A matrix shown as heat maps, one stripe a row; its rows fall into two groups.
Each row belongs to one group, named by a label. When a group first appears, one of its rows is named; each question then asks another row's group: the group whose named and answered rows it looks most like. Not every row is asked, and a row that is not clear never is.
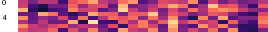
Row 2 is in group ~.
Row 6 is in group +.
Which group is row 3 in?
+
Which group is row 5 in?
~
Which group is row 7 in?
~
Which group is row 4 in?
+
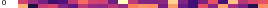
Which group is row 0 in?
~
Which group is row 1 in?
+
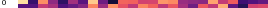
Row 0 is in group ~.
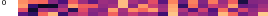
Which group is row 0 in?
~
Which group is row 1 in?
~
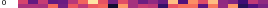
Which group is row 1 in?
~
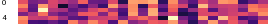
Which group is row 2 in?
+
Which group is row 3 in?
+
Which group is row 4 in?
+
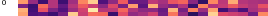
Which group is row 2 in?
~
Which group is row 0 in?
~
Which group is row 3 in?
~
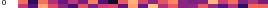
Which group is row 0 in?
~
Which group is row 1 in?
+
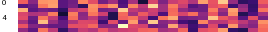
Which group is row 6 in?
~
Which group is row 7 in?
+
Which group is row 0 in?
+
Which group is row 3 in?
~
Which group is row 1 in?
+
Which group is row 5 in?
+
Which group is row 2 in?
~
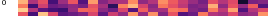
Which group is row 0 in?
~
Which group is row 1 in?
~
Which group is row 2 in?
~
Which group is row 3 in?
+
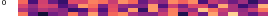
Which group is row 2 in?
+
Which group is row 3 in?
~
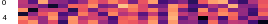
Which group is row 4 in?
~
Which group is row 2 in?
+
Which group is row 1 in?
~
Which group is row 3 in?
+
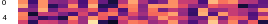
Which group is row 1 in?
~
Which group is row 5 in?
~
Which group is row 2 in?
+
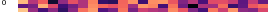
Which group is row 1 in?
+
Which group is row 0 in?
~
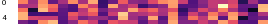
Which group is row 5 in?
+
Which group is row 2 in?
+
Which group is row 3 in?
~
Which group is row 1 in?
+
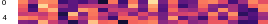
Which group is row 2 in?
+
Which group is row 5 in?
+
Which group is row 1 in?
+
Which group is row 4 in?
~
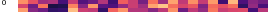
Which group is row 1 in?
~
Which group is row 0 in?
~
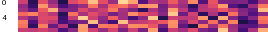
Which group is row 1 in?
+
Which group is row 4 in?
+
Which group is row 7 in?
+
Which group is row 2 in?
+
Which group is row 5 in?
~
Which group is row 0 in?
~
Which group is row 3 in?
~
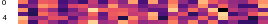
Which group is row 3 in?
+
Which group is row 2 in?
~
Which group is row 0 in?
+
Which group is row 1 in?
+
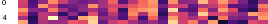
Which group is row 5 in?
~
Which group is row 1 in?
+
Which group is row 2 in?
+
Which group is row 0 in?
+
